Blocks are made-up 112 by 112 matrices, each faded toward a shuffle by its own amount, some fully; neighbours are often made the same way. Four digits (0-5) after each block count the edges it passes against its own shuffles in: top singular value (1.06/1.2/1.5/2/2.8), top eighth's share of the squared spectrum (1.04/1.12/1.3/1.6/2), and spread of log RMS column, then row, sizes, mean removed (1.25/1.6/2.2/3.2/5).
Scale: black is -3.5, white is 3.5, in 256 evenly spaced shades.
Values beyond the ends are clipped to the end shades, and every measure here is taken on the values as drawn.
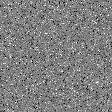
0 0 0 0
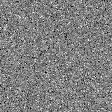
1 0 0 0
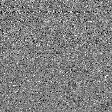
1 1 0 3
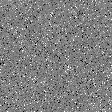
0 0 0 0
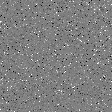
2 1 0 0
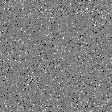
3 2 0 1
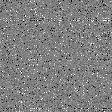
4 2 0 2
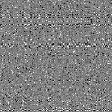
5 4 2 3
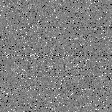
3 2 0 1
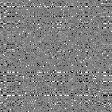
5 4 2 3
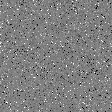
0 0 0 0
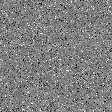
2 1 0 0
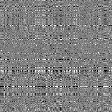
5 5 3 4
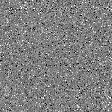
3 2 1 1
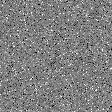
0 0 0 0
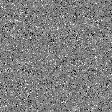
3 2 1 1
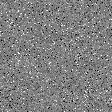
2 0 0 0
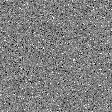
1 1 0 0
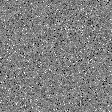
0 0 0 0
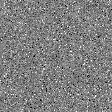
0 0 1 0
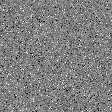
0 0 0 0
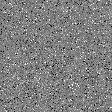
0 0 0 0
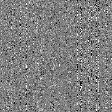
2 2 4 0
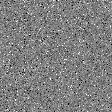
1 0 0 0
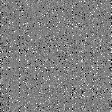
2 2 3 2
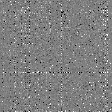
3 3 3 2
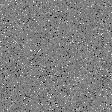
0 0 0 0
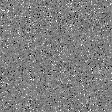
1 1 1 1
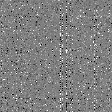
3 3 3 1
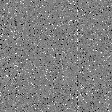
2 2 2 1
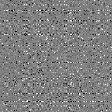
5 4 3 3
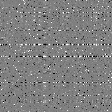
5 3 1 2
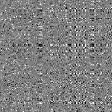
5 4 3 3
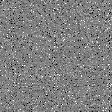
4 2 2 1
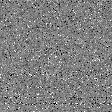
1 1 0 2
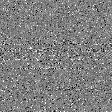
1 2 0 3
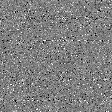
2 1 0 2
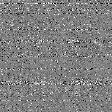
2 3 2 4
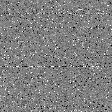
2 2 0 2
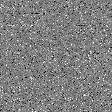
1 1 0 1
